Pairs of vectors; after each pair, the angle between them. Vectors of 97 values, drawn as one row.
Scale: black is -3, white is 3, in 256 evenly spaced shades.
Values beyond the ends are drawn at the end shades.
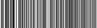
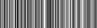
partly opposed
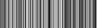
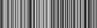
orthogonal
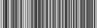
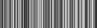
partly opposed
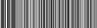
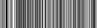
partly opposed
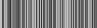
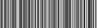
partly opposed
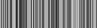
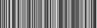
nearly opposite
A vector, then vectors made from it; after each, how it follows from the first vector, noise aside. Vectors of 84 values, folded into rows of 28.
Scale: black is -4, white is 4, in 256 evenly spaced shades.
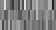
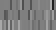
partly zeroed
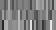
reversed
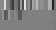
partly zeroed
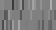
partly zeroed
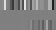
partly zeroed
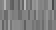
shrunk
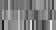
reversed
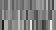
reversed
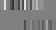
partly zeroed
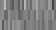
shrunk
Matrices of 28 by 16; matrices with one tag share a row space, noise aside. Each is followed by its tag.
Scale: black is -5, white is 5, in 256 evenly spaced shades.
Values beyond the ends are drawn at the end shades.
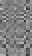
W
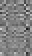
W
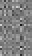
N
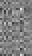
N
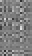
N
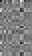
N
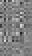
N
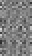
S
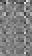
W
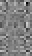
W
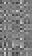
N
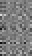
S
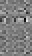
W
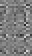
W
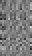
S
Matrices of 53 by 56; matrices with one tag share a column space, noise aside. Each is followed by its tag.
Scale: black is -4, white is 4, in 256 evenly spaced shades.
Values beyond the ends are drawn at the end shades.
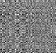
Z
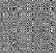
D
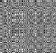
Z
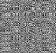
D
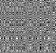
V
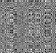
Z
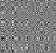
V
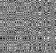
V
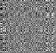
D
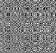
D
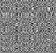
D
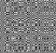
V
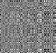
Z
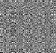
Z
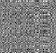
Z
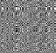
D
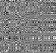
V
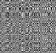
D
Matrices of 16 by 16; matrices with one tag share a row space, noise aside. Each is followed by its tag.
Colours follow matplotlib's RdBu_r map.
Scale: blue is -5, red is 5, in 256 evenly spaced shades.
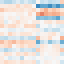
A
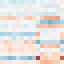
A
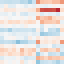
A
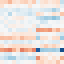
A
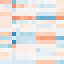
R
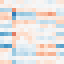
R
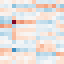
R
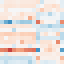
A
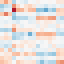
R
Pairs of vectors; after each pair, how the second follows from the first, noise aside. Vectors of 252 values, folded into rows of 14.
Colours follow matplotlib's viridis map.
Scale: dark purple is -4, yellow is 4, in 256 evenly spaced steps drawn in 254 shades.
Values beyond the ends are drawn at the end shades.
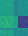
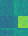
negated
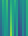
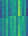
wrapped around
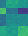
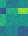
negated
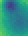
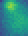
negated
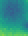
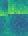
wrapped around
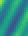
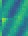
wrapped around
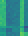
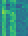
wrapped around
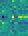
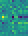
negated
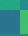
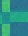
wrapped around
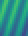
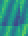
wrapped around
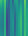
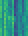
wrapped around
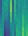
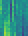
negated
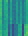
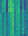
wrapped around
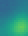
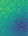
negated
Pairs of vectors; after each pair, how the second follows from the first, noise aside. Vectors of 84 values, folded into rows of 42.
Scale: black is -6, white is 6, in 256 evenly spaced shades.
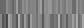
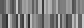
scaled up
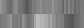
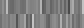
shuffled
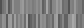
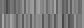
shuffled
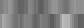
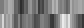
scaled up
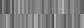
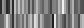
scaled up
